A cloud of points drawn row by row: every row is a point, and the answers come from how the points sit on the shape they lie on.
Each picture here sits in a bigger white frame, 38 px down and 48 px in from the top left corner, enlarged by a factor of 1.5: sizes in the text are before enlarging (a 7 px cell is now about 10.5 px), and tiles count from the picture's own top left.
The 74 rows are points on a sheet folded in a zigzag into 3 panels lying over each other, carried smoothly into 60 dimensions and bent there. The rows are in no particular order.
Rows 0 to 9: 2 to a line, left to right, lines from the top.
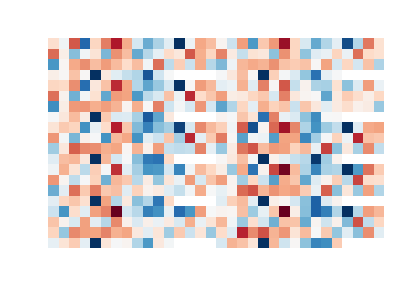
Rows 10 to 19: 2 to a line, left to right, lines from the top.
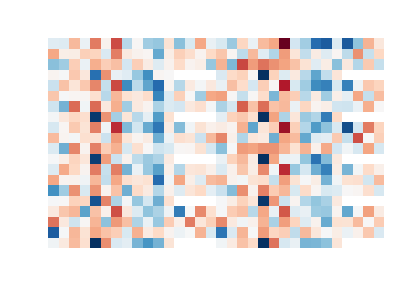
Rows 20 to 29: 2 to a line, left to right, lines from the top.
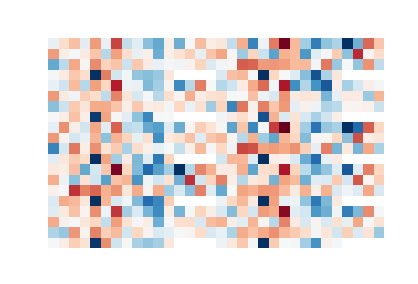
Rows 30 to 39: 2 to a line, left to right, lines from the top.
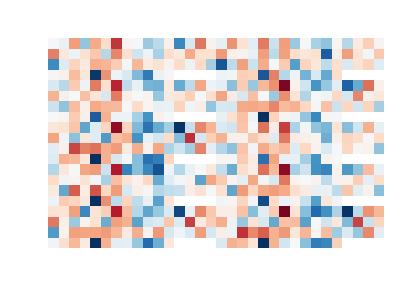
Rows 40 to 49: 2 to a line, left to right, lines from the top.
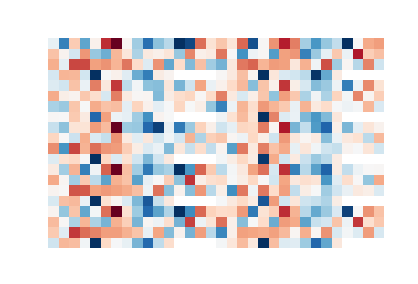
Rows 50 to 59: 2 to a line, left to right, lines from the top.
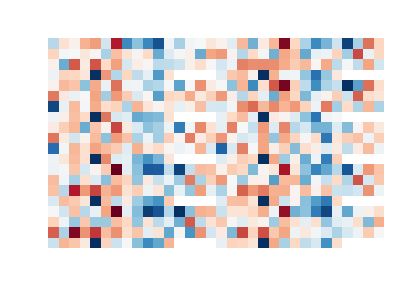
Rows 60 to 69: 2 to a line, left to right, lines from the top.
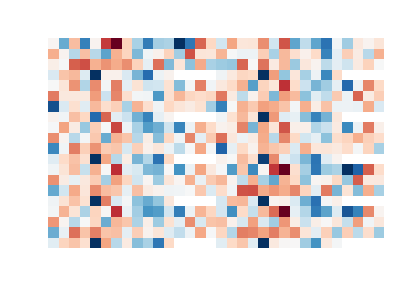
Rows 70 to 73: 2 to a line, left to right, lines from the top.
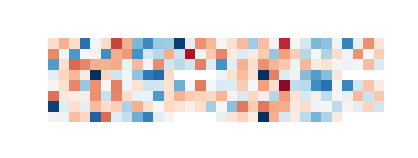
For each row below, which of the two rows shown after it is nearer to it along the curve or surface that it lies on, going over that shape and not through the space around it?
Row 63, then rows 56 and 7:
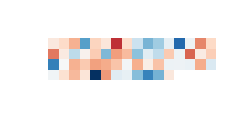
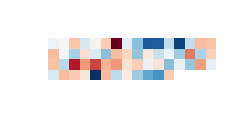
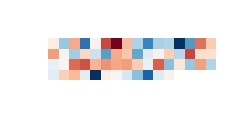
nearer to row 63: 7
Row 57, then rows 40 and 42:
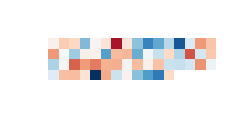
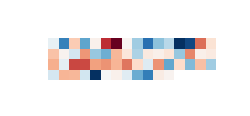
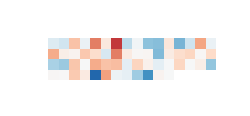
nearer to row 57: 40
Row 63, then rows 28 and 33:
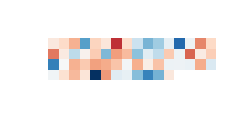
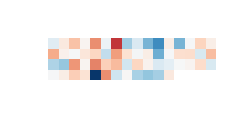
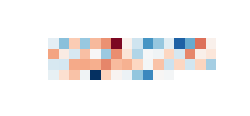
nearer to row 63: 28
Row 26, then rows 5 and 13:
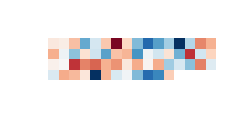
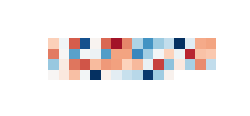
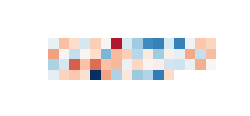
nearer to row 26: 13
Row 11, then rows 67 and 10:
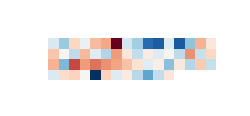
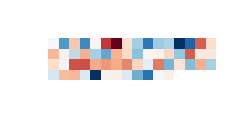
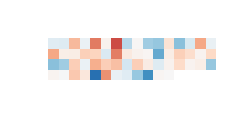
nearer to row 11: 67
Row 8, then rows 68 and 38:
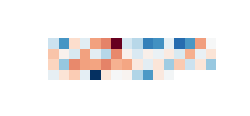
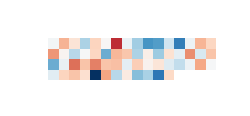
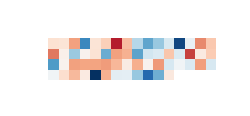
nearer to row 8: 38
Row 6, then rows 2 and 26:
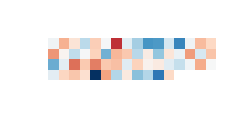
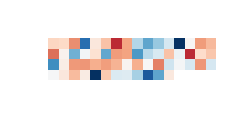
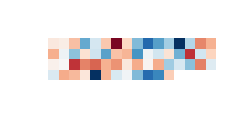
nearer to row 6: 26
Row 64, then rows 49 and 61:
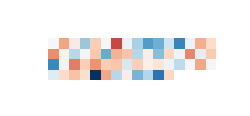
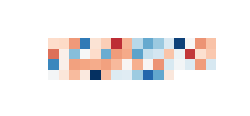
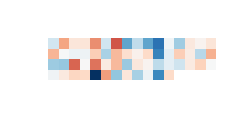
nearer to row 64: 61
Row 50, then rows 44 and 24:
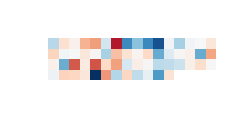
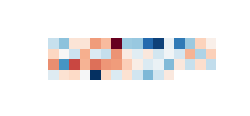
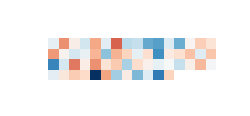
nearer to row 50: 24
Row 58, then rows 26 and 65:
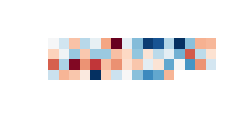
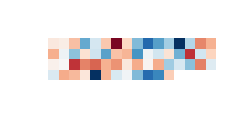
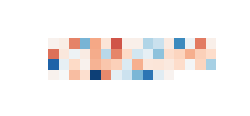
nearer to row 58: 26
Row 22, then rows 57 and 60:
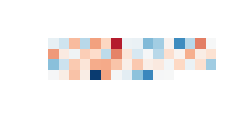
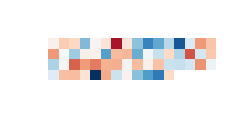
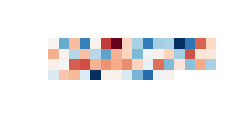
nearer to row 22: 60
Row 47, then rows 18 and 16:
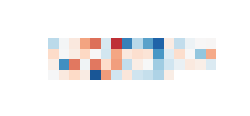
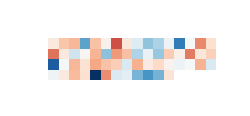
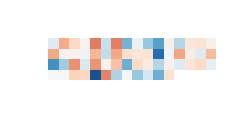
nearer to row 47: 16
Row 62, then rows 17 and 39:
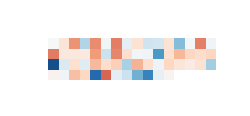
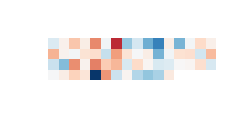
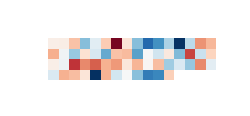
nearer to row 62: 17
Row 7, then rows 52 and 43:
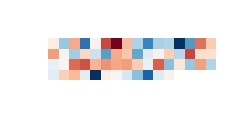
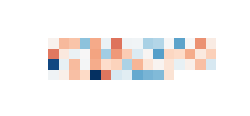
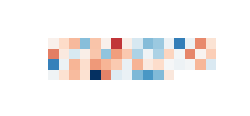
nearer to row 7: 43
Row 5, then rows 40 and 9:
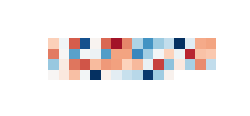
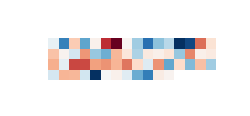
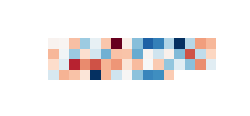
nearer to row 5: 40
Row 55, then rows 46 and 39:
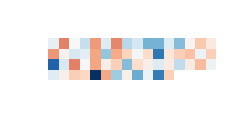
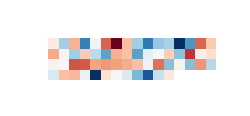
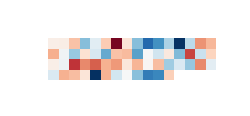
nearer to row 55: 39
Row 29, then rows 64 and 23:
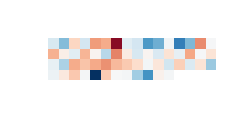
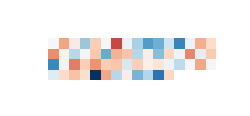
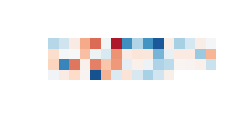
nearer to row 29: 23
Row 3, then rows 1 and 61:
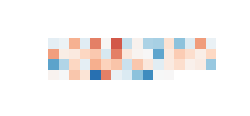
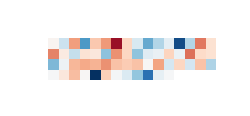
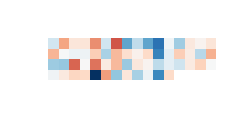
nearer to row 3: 1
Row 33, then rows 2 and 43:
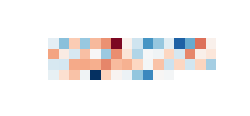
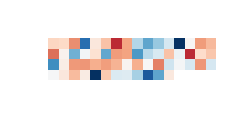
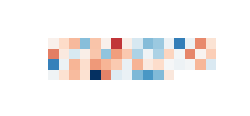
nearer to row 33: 2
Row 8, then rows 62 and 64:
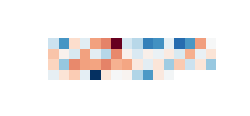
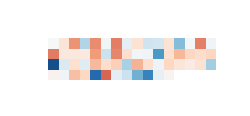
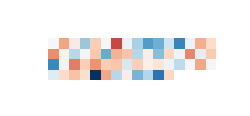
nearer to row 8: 62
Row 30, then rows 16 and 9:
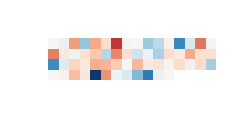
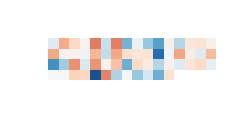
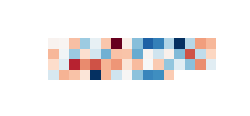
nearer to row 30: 16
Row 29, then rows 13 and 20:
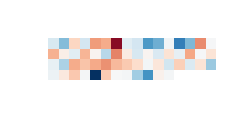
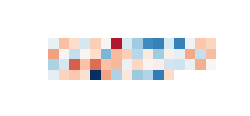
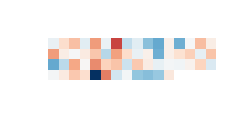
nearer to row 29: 20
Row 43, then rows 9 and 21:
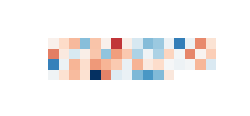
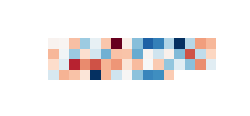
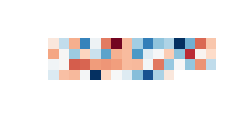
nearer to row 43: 21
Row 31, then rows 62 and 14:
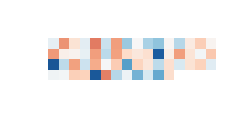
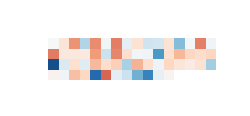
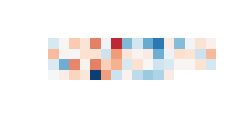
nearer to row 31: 14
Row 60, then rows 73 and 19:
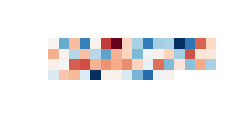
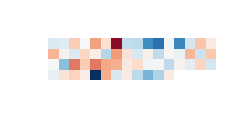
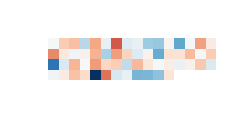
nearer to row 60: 73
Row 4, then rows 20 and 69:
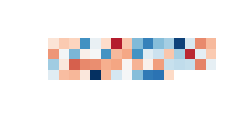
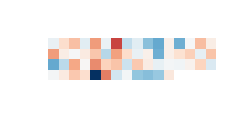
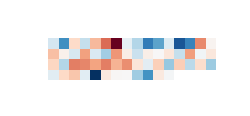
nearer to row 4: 20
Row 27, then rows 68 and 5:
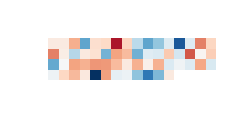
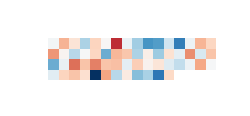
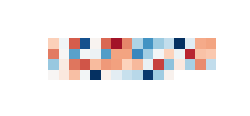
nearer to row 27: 5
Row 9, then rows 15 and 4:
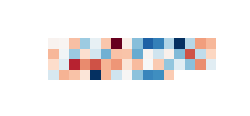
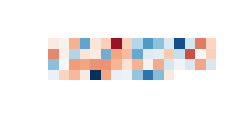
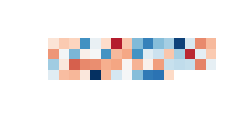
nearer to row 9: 4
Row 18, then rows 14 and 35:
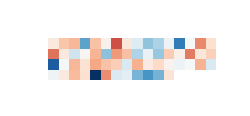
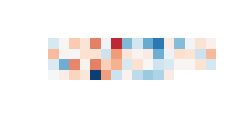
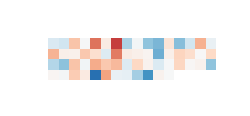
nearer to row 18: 14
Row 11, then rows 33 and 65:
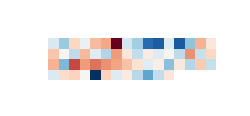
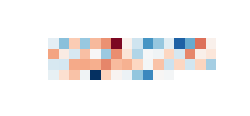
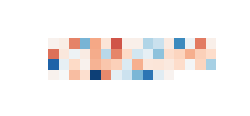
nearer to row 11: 33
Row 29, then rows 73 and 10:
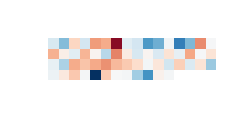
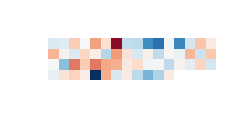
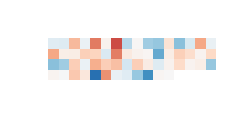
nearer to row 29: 10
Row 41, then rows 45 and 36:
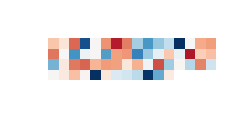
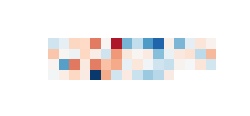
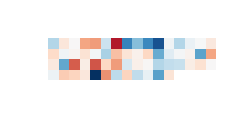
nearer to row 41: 45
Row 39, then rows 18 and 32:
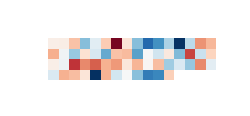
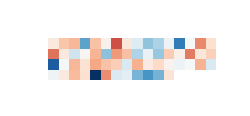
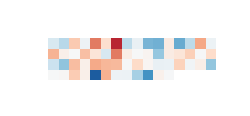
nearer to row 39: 18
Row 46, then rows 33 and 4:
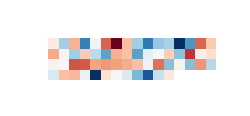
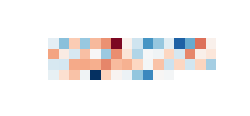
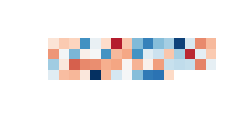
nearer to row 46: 33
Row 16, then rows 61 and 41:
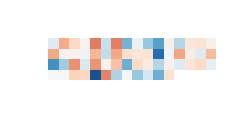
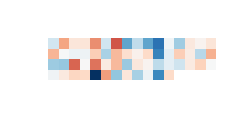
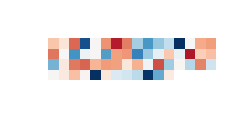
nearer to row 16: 61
